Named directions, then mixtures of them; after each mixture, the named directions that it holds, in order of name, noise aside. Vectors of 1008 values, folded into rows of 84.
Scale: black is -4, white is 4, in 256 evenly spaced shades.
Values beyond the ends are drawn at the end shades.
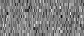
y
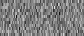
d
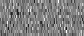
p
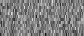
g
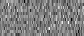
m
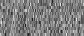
g, y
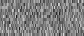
d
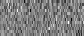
m, p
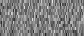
g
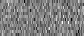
m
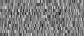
d, p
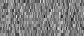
d, m, y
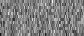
g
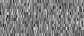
g, p, y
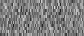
d, g, p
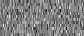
p, y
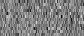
m, y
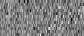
m, y
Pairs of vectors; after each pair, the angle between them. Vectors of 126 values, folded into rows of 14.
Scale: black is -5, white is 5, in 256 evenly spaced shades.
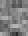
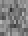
partly opposed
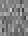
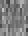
partly opposed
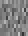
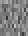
nearly parallel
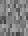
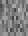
partly opposed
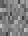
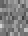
nearly parallel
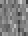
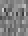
orthogonal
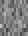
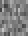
partly opposed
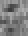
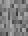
orthogonal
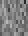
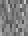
nearly opposite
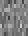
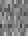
nearly opposite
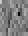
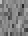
partly aligned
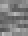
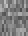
partly aligned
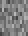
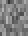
partly aligned
